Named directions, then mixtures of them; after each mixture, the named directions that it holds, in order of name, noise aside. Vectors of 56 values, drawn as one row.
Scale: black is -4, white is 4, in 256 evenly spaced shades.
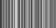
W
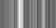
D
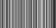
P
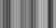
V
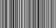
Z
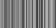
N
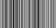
Z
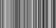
N, P, V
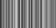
W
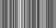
D, V, Z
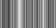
D, N, V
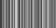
W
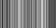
D, P, V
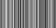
V, Z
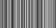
N, W, Z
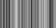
V, W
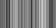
P, V, W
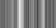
D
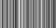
D, P, W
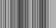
D, P, V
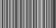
P, W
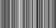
D, N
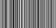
Z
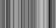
P, V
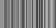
N
